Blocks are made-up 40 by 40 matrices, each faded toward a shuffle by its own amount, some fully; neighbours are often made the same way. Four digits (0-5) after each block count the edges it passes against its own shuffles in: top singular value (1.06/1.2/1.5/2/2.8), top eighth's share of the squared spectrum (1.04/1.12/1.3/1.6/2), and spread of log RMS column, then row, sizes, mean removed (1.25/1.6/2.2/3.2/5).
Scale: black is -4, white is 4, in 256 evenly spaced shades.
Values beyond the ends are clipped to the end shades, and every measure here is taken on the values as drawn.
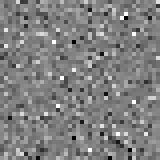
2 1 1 0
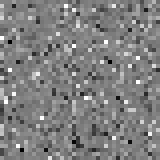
2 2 0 0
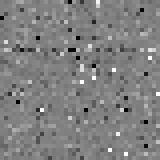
2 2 0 0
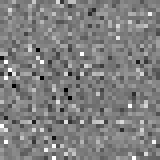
3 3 1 1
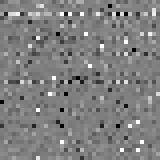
3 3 0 2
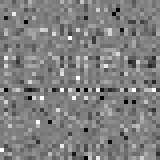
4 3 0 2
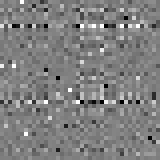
4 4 1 2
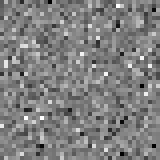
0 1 0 0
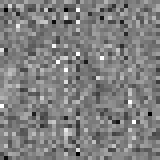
3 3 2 1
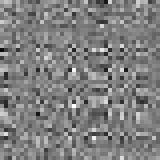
4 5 3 3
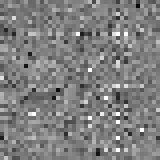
3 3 2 1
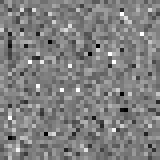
2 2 0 1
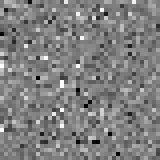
1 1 1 0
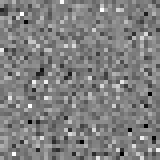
0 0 0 0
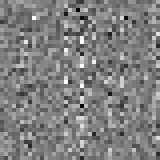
2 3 3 0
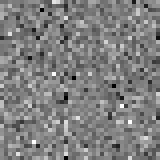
0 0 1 0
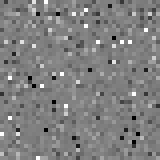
1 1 0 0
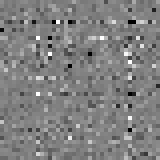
2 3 2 2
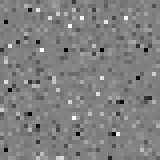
0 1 0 0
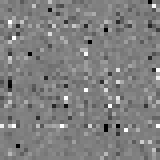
2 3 1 1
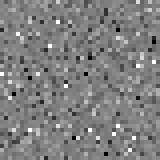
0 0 0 0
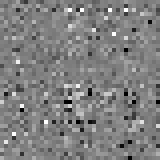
2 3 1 2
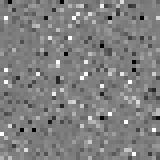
0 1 0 0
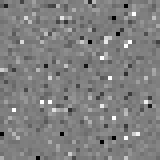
1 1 0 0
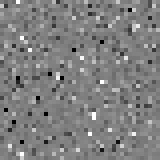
0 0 0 0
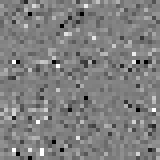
2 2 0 1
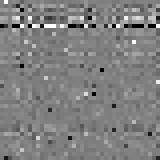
4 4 1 2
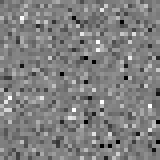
0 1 0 0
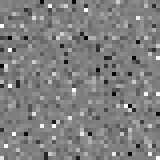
1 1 0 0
